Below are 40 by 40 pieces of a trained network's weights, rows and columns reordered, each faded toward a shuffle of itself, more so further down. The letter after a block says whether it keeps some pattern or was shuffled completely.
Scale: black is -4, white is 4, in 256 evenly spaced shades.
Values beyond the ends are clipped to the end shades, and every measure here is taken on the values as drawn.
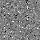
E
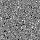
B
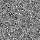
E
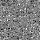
E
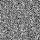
E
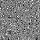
E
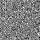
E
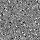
B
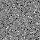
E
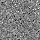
B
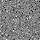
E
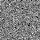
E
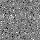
E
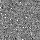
B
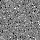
B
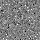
B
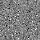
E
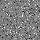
B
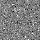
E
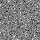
B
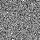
B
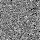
B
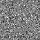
E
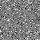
E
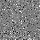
E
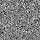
B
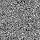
B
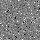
B
